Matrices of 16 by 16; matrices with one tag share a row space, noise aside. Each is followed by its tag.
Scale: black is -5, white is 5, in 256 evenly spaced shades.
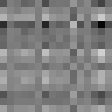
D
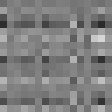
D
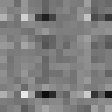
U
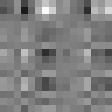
U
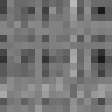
D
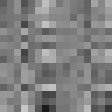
U
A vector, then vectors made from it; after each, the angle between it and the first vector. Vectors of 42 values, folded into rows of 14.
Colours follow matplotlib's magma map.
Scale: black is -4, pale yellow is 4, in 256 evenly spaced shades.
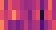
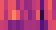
nearly parallel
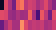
partly opposed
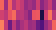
nearly parallel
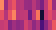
nearly parallel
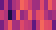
partly opposed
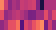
orthogonal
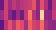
nearly opposite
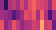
partly opposed
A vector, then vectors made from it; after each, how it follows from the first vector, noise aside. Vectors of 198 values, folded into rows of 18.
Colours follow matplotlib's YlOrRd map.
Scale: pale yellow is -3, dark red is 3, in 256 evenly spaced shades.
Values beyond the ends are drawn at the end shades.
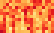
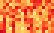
copied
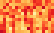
copied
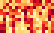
scaled up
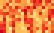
copied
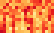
copied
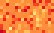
partly zeroed
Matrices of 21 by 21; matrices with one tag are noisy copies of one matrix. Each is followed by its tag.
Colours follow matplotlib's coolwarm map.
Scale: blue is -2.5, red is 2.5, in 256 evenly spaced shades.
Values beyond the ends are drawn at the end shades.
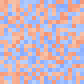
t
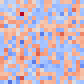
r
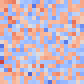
t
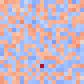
t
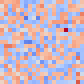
t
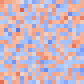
t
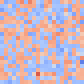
r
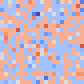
r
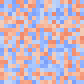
r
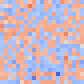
r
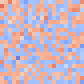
t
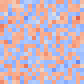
t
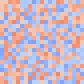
t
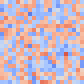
r
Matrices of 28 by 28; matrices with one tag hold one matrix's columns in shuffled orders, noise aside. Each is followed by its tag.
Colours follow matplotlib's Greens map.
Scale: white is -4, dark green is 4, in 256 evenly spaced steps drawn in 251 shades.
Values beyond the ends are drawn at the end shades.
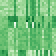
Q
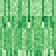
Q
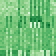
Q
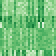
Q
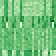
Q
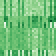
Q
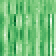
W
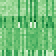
Q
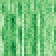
W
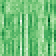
W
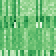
Q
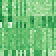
Q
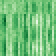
W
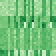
Q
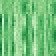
W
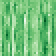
W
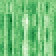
W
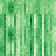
W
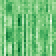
W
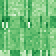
Q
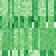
Q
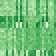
Q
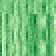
W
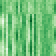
W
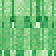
Q
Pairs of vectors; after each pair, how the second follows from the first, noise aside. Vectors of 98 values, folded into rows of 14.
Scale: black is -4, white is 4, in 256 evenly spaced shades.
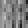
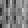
reversed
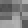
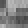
reversed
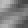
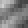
copied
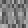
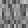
reversed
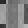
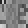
sign-scrambled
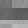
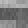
reversed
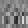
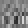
copied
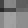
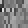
sign-scrambled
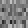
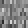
sign-scrambled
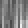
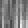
copied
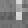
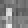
reversed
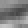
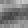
reversed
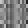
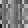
reversed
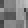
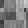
copied
